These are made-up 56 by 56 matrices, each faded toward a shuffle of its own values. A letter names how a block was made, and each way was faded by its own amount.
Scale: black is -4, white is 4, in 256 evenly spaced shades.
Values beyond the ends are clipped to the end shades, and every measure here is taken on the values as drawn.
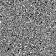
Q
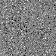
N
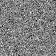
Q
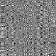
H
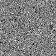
N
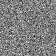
Q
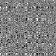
H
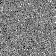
Q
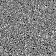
Q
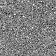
Q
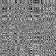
H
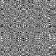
H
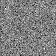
Q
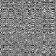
H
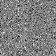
N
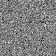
Q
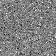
Q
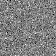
N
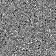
Q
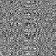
H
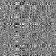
H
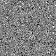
N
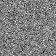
Q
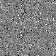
N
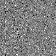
N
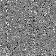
N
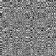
H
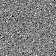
Q
